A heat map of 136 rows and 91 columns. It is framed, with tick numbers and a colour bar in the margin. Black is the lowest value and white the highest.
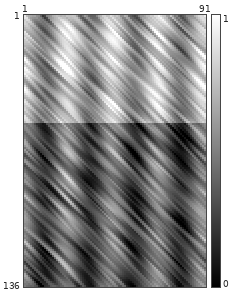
Average level on the scale: 50%. Seam: horizontal, 40% of the way down, the top part higher. Stripes: upright, repeating 4 times.
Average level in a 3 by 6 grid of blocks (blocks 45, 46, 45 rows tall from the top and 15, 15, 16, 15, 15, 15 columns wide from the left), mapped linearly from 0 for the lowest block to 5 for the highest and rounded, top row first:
3 5 4 3 5 4 | 1 2 1 1 2 1 | 0 1 1 0 1 1
